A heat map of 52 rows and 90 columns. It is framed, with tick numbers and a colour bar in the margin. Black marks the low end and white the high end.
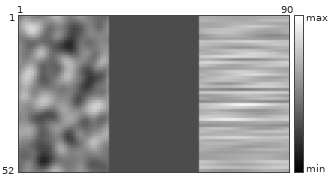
It is made of 1 by 3 panels. Panel 1,1: middling, blotchy, strong in contrast. Panel 1,2: low, flat. Panel 1,3: high, streaked across.
